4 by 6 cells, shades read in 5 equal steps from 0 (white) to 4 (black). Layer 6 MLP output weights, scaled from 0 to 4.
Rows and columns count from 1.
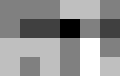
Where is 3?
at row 2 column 2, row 2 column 3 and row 2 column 6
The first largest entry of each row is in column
1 4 4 2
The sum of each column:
6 8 7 9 3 8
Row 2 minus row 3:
1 2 2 2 2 1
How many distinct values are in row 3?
3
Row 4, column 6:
1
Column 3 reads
2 3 1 1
